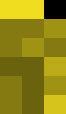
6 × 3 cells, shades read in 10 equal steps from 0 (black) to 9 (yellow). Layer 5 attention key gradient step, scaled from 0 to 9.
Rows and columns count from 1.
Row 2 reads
5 5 6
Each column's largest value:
9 9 8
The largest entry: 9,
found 2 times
